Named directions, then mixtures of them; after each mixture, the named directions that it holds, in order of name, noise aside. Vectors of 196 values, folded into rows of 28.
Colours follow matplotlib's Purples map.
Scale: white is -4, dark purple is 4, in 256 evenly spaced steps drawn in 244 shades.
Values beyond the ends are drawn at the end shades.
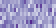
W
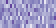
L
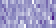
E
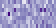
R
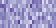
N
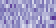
E, L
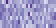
L, N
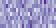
L, W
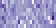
E, N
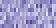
W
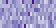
E, L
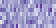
W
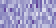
N, W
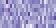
L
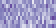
E, L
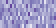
L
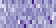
E, N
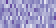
L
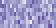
N, W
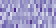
R, W
